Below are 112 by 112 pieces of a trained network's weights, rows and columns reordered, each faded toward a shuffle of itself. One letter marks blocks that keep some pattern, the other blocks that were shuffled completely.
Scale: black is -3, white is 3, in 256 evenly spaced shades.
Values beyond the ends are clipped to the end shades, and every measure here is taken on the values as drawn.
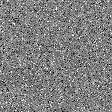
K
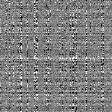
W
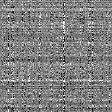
W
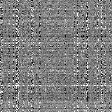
W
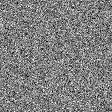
K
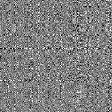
W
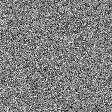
K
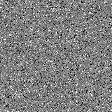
K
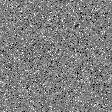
K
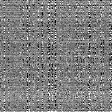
W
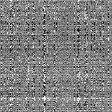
W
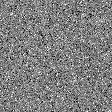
K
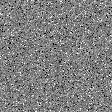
K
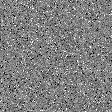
K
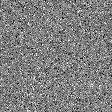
K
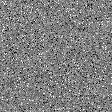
K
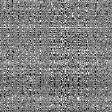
W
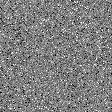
K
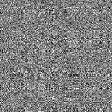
W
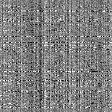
W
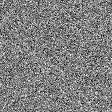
K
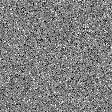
K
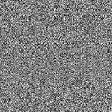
W
